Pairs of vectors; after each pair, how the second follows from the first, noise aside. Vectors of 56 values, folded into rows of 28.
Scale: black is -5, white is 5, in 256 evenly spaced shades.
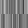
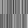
shuffled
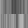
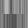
reversed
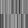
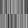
reversed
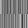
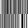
scaled up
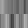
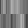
wrapped around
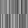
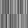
reversed
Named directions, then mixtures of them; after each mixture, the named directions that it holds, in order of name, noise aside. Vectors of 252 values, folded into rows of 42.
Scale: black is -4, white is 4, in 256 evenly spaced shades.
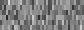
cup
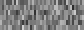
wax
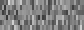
cup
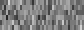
cup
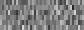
wax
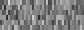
cup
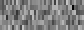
cup, wax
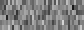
cup, wax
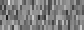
cup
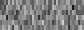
cup, wax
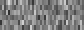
cup, wax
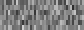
wax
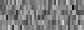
cup, wax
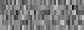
cup, wax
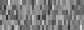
cup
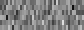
cup, wax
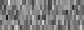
cup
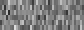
cup, wax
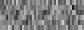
cup, wax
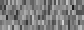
cup, wax
